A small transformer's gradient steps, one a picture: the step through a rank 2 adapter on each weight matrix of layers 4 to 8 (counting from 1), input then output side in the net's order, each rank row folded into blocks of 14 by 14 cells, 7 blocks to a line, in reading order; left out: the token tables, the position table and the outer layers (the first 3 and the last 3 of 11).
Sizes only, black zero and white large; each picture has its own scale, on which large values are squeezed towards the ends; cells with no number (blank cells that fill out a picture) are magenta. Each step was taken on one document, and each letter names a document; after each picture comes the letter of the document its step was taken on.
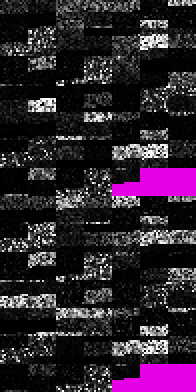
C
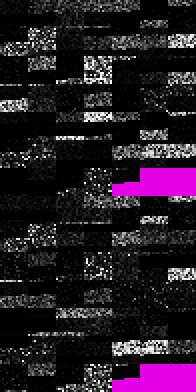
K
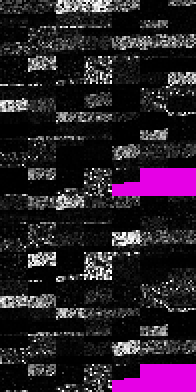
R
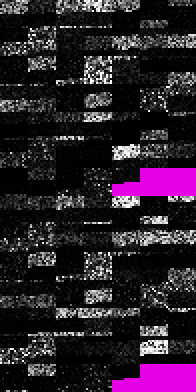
R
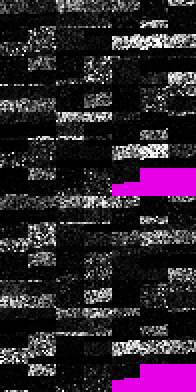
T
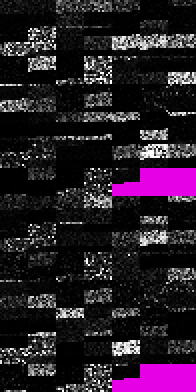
K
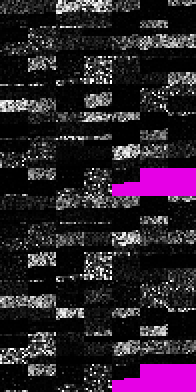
R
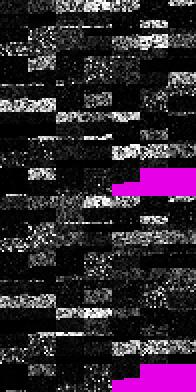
C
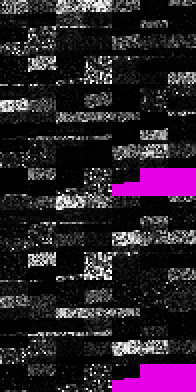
R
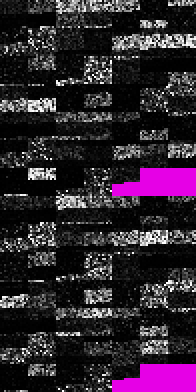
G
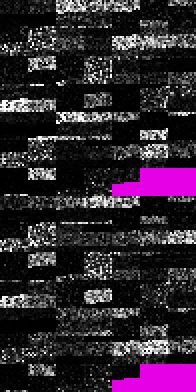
G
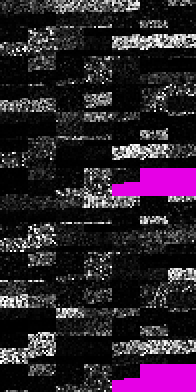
T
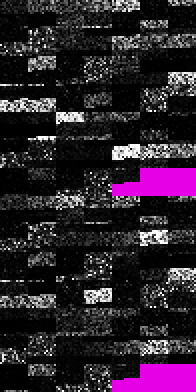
C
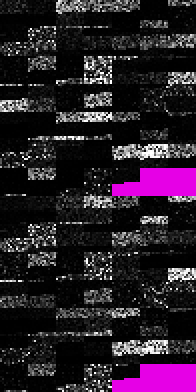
K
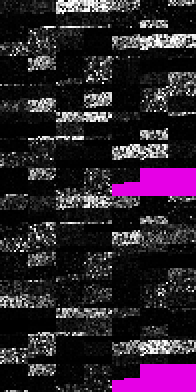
T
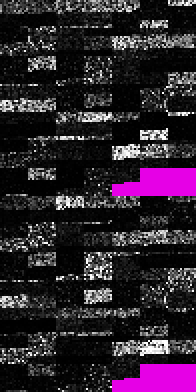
G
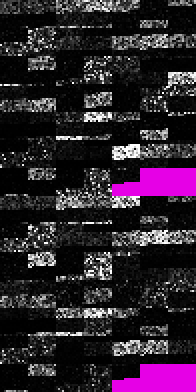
C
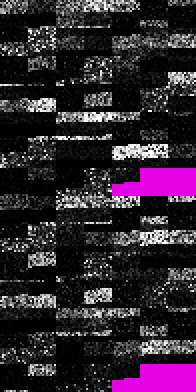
C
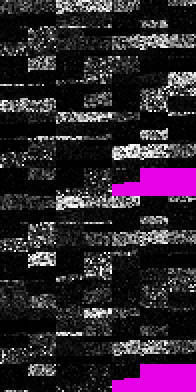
C
